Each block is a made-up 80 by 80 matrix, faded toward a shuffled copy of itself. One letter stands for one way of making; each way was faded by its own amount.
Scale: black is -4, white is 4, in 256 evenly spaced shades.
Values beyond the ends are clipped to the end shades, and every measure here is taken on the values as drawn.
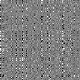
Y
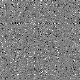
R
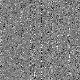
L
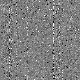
L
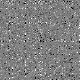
R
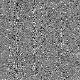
L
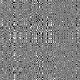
Y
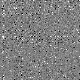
R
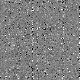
R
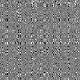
Y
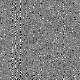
L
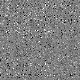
R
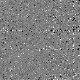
R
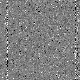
L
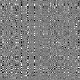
Y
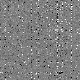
R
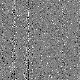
L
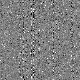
L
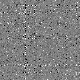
R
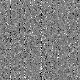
L
